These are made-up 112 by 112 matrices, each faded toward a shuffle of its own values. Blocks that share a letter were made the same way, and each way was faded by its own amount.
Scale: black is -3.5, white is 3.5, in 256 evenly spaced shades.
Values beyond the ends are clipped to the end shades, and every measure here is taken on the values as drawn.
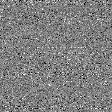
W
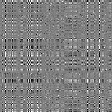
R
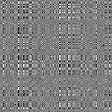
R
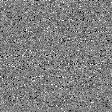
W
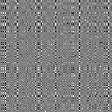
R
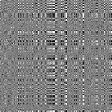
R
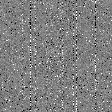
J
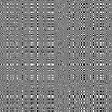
R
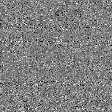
W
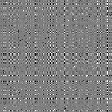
R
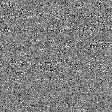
W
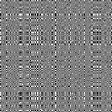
R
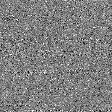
W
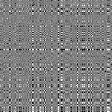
R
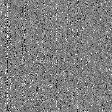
J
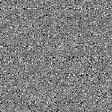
W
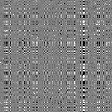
R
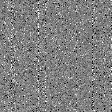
J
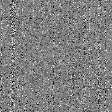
J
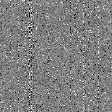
J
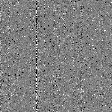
J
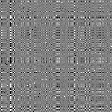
R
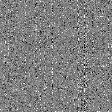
J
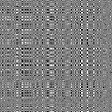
R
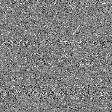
W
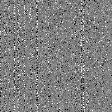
J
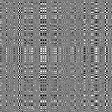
R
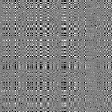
R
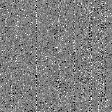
J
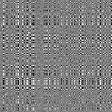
R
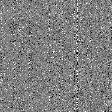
J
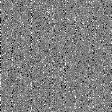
J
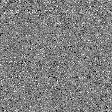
W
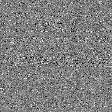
W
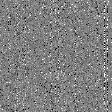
J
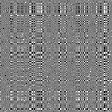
R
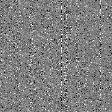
J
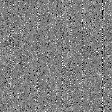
J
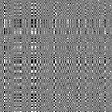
R
